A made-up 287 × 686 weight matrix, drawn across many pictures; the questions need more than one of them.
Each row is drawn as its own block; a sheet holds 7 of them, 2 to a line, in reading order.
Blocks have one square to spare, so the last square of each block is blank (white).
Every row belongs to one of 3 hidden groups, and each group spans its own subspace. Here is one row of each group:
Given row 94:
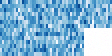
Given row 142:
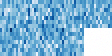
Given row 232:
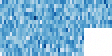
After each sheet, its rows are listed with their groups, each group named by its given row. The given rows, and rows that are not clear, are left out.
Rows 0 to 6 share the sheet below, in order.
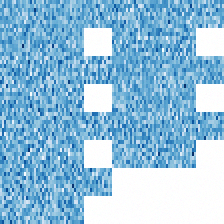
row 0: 142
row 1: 94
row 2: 232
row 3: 142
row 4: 232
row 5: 232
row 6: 232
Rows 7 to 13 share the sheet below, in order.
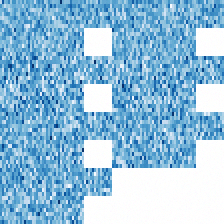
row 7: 142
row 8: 232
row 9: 142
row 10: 142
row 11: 232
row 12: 142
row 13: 232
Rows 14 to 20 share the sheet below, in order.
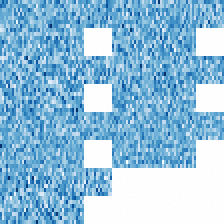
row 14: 94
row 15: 142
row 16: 94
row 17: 142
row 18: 94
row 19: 94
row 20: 142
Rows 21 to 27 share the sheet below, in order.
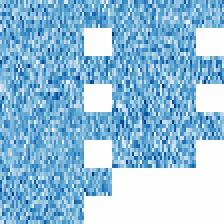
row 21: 232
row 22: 94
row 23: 94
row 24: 142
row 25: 142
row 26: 142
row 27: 232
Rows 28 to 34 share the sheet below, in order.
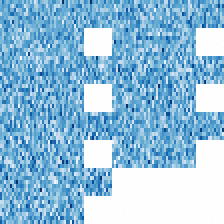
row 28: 232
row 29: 94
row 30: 232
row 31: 232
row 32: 142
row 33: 94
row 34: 232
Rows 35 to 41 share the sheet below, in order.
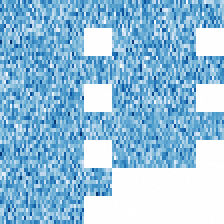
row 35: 232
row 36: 142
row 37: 232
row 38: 142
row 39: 232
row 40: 232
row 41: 94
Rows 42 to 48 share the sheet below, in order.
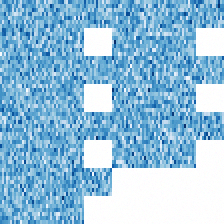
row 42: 232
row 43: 94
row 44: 232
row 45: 94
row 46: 94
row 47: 142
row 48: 232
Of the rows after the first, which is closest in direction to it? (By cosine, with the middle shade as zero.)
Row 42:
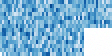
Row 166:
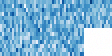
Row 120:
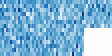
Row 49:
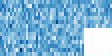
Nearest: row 120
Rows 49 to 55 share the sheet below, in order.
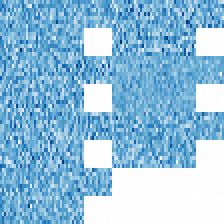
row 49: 94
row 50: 94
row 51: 94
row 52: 142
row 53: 142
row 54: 232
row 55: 232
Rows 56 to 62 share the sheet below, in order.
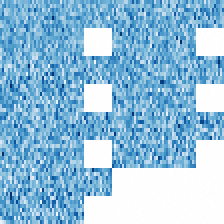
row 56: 142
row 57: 232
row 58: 142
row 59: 94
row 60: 94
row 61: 232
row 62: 142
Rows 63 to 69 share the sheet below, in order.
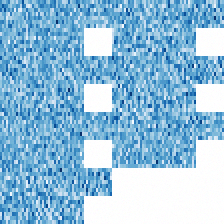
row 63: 94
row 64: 94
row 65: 232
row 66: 94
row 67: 232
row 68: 94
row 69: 142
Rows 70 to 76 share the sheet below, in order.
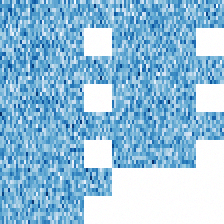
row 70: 142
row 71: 232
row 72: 142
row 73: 142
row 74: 94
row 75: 94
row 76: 232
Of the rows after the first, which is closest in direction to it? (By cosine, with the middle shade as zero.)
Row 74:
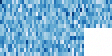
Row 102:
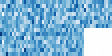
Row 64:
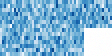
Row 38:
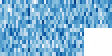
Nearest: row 64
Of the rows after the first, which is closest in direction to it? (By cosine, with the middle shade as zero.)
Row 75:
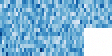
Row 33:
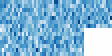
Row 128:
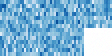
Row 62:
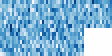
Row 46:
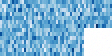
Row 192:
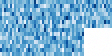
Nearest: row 46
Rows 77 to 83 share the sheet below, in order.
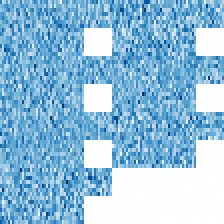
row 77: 142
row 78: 142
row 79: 142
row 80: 232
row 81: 232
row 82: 94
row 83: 232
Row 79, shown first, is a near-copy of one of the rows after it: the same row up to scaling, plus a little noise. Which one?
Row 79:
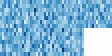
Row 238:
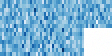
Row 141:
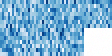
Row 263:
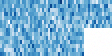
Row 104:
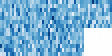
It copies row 238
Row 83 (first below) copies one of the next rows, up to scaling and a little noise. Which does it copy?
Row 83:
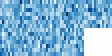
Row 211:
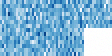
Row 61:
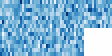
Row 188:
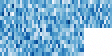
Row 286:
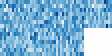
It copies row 61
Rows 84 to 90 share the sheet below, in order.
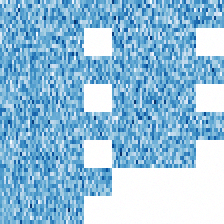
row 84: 94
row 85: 94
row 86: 142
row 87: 142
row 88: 142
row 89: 94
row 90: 232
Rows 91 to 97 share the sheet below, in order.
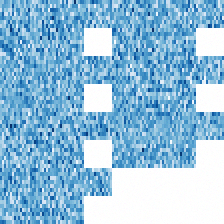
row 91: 142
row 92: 94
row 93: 232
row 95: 232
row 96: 232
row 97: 142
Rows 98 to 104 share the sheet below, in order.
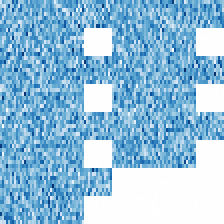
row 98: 94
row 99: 142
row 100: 94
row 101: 94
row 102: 94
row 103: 232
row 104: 142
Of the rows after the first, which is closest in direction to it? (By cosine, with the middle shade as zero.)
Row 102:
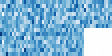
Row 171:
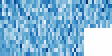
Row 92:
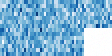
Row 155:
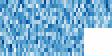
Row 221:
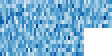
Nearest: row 92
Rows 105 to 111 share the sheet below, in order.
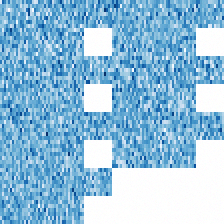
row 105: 142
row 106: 94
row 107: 232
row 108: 232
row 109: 232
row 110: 142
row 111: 232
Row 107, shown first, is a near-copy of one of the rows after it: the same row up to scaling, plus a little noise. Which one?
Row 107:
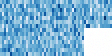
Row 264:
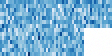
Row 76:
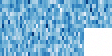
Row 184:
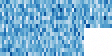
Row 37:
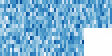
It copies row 184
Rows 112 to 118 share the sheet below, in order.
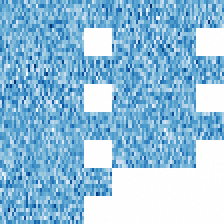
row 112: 94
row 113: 142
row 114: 142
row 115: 94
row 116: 142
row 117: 142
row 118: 94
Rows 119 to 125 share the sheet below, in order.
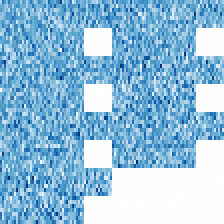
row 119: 142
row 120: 232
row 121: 94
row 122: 142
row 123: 94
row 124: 94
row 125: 142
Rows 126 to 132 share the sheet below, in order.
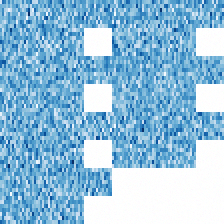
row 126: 142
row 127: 232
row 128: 94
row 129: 142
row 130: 94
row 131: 232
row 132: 142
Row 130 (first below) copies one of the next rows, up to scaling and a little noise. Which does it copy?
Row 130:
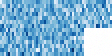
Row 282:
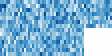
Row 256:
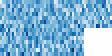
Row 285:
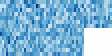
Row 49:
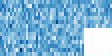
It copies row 256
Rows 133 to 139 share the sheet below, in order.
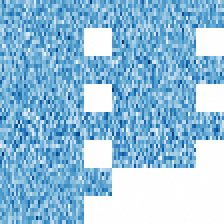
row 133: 232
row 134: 232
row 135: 232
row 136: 94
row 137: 94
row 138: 232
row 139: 232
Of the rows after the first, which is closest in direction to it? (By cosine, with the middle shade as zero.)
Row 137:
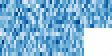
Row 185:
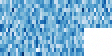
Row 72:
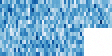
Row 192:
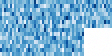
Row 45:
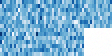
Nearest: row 185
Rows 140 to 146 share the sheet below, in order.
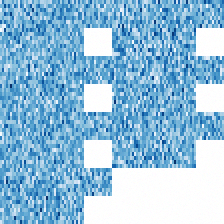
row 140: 232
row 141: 142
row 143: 232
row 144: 232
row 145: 142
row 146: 232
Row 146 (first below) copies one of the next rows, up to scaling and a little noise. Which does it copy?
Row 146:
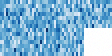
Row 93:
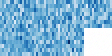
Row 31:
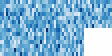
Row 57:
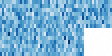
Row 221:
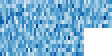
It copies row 31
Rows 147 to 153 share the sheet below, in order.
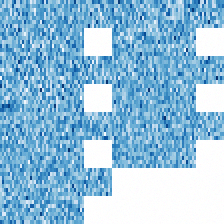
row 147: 142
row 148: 232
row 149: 232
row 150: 232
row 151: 232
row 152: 232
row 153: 232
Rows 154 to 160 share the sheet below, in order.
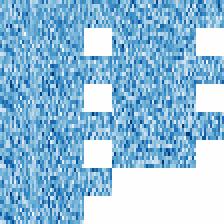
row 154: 142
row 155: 94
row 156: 142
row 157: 232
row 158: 142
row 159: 94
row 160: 142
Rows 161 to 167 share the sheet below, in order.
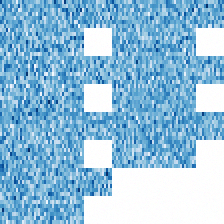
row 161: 94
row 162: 94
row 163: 142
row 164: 232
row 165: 232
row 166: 232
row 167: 94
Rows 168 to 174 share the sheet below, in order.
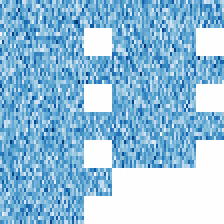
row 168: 94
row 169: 142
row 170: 232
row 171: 232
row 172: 142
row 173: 232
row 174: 232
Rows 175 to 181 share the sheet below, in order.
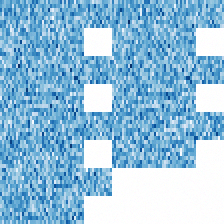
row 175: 142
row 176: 142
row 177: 94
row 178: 94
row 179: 142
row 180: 232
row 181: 232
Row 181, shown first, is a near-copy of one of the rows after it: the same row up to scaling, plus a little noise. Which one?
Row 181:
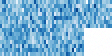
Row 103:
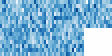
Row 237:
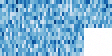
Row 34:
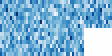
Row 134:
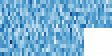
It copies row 103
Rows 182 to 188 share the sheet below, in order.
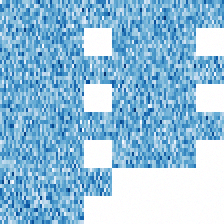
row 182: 94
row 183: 142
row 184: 232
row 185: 94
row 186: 232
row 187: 142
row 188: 232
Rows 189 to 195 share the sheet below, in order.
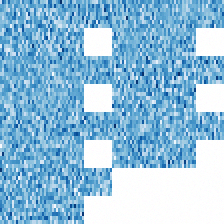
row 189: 142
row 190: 232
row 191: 142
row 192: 232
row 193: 94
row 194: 232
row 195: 94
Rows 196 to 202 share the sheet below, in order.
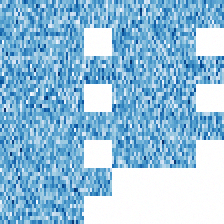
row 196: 94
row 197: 142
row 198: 232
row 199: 232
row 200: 232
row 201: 142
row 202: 94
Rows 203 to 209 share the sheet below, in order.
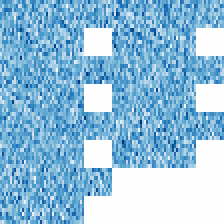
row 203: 232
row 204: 232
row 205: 232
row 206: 232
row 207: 94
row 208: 142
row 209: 142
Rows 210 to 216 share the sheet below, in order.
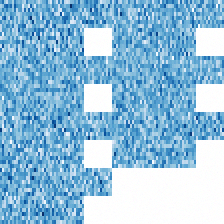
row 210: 232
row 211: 232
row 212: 94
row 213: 142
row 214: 232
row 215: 94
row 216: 142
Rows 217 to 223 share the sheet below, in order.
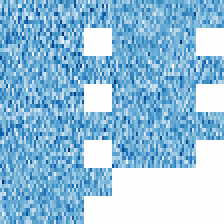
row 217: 232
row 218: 232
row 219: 94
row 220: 232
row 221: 232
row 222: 232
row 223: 232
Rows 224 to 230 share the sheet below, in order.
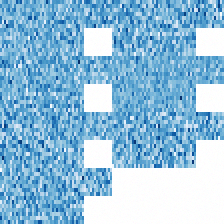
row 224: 232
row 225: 94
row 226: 94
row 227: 232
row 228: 232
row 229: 232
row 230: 94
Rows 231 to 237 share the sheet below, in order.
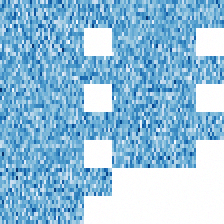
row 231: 142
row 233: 94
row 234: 94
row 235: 94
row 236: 142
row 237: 232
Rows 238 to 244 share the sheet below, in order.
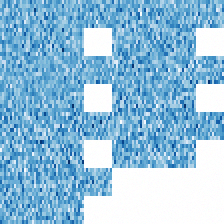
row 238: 142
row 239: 142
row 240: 94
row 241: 94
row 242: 232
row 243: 142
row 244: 232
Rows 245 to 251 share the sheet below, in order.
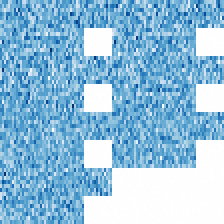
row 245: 94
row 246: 94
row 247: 232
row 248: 94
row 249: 142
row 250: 94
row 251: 232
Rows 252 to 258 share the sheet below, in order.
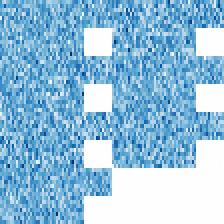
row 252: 232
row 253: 94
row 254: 94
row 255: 142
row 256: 94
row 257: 232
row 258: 142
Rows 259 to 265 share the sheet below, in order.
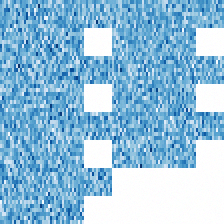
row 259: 142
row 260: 232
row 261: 94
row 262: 232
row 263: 142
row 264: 232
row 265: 232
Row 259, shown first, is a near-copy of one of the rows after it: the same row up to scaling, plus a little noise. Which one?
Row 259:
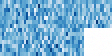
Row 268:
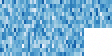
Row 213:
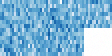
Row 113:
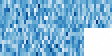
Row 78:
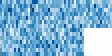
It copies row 113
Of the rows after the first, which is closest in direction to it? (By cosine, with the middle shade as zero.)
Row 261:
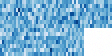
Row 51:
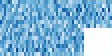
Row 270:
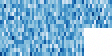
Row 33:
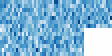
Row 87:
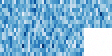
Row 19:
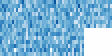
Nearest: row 33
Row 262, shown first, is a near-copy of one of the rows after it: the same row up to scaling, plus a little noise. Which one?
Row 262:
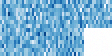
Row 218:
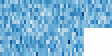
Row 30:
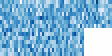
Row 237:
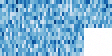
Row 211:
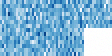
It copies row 211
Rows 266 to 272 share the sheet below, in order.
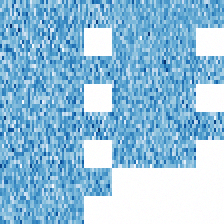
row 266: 142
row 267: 232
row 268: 142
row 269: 232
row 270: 232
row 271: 94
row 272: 142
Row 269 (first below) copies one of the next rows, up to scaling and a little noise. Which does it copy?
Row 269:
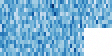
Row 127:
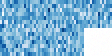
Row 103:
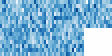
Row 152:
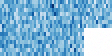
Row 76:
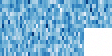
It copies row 152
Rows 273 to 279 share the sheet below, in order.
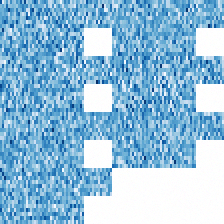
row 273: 142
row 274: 94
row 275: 94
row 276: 142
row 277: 142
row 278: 142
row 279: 94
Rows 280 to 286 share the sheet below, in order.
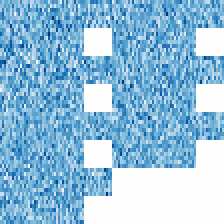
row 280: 142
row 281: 232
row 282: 94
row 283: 142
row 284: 232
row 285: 94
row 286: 232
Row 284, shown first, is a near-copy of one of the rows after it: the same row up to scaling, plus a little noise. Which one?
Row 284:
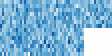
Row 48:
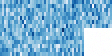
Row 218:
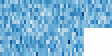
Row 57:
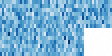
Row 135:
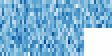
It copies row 135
